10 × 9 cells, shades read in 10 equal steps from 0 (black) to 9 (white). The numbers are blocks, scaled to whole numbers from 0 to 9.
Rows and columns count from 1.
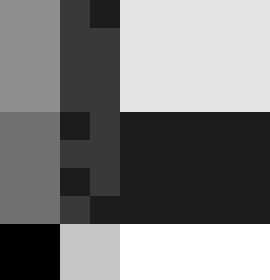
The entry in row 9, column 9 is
9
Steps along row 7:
same down up down same same same same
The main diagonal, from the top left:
5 5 2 2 1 1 1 1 9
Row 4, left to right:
5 5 2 2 8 8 8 8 8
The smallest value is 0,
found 4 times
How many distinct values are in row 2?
3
